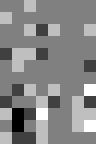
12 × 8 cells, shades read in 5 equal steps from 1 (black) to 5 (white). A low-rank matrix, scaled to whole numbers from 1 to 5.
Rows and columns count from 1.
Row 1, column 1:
3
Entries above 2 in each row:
8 8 7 8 6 7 8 7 5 6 7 6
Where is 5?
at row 8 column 8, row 10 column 4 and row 11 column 8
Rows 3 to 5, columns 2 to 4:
3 4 2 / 3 3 3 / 4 4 2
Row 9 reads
2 3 3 4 2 3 4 2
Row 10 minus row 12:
0 -1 0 1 0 0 1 1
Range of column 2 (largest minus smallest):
3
